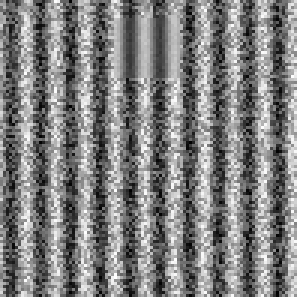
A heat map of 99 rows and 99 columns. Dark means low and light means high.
The top middle is the calmest part. No overall slope runs across the table. Stripes running up and down repeat 10 times from left to right. In the top middle lies a patch that is calmer than the rest.
